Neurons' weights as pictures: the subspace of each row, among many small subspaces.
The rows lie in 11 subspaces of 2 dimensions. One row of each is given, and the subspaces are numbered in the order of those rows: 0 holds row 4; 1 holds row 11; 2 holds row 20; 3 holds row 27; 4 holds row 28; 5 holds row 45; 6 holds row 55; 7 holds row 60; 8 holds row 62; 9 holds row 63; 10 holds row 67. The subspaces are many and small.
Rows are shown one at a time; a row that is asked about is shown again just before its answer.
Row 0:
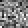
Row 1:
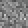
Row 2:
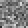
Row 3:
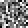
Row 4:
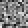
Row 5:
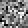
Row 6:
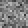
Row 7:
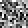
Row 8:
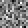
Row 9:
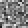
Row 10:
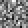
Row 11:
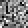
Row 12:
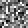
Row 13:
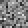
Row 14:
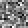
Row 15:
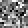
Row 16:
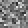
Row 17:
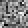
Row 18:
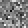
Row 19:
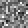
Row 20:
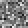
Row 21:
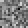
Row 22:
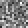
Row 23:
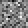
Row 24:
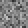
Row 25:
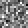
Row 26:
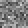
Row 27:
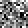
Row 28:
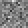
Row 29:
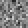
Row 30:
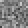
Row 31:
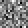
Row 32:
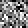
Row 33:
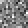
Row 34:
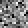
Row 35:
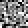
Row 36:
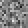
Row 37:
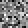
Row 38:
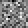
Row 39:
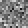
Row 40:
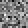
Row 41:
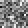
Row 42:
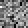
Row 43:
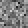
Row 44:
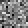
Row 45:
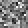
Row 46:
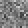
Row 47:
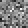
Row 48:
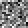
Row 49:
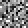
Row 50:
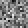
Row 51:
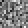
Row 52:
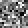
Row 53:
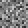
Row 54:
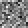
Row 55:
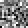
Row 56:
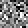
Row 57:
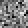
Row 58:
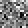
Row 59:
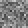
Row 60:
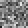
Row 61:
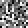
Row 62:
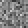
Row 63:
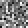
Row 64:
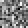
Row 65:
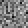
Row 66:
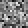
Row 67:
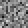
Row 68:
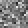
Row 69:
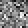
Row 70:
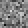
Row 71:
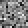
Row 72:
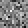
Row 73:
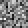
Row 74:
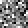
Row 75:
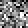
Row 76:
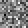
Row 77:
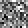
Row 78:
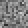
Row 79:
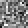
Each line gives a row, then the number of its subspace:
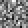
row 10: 2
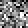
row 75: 3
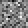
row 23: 4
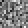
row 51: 8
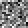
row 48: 4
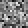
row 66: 9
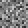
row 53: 10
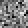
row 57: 8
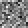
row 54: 4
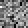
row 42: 3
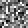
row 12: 10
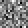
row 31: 9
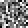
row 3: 0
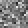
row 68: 5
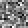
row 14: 2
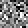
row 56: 3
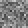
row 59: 7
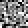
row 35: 0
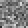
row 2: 7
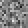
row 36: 5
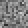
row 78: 1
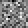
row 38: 4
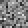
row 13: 2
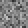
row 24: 9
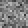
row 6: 7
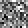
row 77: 7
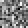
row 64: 6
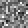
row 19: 10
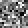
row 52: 8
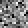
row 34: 5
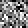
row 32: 7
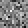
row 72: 1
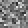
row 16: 5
